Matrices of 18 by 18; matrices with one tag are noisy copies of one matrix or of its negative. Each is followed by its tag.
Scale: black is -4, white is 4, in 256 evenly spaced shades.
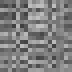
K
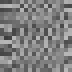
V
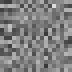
V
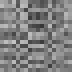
K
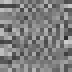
V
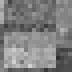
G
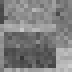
G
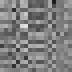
K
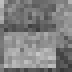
G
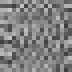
V
